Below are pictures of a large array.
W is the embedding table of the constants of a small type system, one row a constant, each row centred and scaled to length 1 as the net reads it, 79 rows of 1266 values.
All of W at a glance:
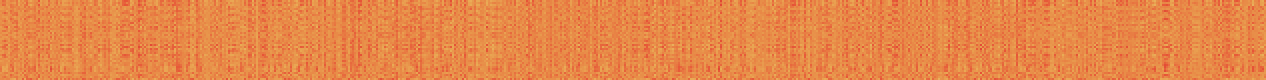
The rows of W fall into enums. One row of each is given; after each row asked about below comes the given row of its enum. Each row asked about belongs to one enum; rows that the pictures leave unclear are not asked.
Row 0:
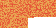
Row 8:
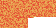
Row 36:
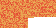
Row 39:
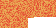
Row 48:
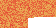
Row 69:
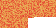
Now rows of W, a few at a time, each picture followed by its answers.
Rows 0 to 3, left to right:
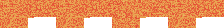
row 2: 36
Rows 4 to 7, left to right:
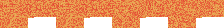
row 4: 0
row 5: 0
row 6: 39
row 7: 48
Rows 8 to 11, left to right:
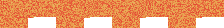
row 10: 39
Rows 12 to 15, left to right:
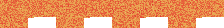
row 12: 48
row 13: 0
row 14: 69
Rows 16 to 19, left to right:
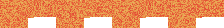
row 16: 39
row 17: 36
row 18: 39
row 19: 0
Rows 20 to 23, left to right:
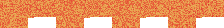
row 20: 0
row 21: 48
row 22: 48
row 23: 69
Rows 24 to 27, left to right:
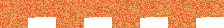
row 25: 36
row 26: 48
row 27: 48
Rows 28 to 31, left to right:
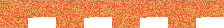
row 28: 8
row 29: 48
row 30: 0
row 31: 48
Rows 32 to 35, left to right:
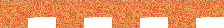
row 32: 39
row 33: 36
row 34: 36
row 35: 48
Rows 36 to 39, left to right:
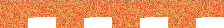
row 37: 39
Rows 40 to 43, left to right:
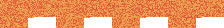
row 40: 48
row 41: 0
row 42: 0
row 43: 8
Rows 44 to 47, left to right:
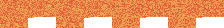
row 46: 0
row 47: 0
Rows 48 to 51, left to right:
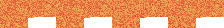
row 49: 48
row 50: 69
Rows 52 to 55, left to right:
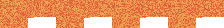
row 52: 39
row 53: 48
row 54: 0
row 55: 0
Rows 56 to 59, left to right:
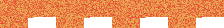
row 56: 48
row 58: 8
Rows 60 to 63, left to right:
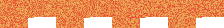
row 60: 48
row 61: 39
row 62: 8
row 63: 0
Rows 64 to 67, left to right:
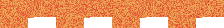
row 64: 39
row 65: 0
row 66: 39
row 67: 69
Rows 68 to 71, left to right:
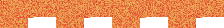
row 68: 8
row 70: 39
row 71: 69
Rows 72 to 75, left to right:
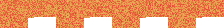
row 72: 48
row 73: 36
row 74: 39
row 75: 0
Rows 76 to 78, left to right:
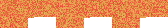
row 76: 48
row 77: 0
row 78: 36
